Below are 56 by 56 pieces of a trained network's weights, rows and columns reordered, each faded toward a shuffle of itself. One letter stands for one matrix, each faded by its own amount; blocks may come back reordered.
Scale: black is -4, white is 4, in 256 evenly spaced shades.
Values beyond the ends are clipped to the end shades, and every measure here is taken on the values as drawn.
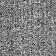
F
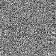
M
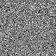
M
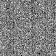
F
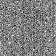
F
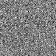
M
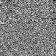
M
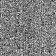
F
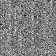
F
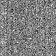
F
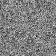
M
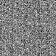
F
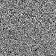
M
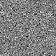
M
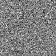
M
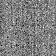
F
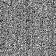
F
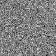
M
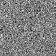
M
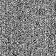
F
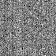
F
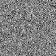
M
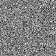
M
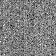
F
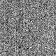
F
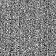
F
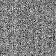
F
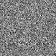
M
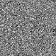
M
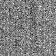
F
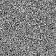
M
